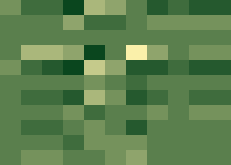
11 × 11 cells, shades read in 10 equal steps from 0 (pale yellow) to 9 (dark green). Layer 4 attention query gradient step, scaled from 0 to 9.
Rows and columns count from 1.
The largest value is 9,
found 3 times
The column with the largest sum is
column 4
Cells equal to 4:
6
